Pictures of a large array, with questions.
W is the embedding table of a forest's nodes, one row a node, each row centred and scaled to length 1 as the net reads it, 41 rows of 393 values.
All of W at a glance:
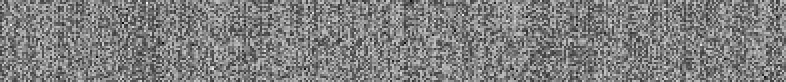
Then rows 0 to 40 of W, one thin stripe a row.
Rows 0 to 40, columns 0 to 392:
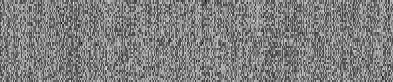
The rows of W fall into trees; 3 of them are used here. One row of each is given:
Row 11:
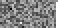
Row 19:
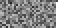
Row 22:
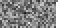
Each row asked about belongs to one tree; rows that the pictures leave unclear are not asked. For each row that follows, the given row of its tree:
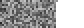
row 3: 11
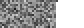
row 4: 19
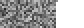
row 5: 11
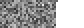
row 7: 19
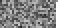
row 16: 11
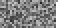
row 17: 11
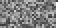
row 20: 19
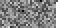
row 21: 22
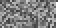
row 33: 19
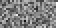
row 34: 19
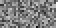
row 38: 22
